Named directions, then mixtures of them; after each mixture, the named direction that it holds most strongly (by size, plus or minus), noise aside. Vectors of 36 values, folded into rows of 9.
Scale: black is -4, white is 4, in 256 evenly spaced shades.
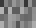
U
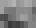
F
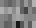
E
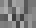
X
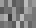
X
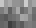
F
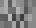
X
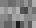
E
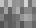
U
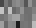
U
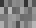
U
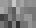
F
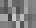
X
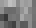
F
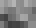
F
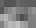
F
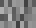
X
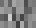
X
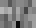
E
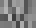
X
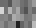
E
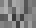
X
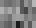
E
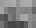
F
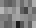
E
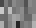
U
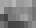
F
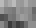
F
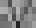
X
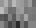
F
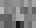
E
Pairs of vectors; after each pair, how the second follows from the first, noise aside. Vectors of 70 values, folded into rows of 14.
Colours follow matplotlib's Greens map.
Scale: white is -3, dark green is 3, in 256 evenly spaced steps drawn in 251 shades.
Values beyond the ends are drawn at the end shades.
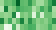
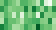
reversed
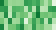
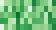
reversed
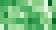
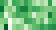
reversed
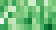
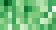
reversed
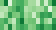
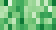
copied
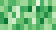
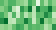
copied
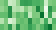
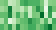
copied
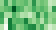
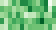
reversed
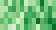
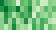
reversed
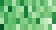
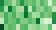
copied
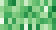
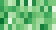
reversed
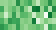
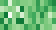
reversed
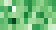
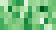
reversed
